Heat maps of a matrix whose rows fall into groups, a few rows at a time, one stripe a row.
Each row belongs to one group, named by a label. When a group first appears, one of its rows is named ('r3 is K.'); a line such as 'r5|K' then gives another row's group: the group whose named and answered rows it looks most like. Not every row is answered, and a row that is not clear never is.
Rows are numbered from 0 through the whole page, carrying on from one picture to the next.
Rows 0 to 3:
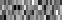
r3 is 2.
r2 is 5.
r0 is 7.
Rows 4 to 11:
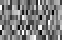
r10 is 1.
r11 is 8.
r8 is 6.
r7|1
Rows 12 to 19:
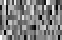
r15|1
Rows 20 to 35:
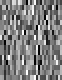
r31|1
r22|7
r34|6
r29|6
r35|8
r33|6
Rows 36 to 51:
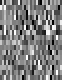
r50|5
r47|6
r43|5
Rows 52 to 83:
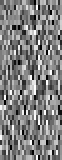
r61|1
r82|5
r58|8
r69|8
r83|6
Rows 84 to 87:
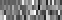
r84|7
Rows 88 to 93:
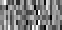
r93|8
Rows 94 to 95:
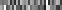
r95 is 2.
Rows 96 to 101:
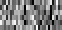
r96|5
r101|6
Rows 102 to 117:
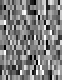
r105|6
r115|7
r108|5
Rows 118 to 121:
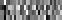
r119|2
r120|6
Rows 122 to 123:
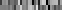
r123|6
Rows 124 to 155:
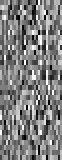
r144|6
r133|8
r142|7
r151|8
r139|8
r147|2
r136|7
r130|8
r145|7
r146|2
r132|7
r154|6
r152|5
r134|7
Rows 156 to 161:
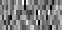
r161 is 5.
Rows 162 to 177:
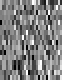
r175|7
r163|5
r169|1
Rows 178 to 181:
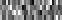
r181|5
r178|5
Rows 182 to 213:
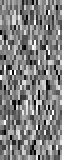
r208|2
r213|6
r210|7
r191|8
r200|6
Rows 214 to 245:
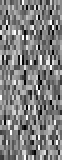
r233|2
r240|5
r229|8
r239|8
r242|5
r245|7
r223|6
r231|6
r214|1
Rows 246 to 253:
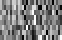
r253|7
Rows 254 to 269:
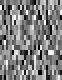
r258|2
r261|2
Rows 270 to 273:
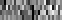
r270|2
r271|5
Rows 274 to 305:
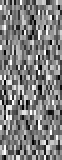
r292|1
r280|7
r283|2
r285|6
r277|5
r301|5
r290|1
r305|2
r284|2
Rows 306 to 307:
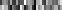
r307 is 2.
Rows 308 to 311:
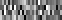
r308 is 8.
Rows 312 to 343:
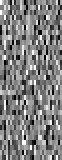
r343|5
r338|1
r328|8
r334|7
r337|2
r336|5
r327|2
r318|1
